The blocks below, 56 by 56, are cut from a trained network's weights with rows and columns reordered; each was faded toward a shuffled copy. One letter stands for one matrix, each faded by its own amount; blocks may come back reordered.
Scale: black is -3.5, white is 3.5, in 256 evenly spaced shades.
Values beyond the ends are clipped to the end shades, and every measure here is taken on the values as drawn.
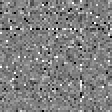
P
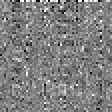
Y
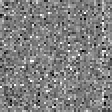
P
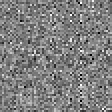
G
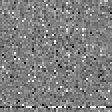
P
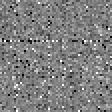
P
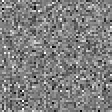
G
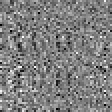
Y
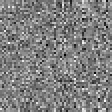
G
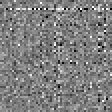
Y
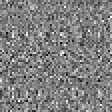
G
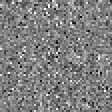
P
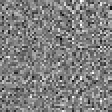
G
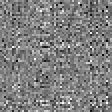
Y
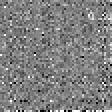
Y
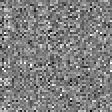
G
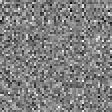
G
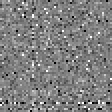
P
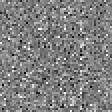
P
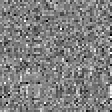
G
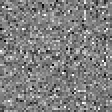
P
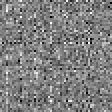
Y
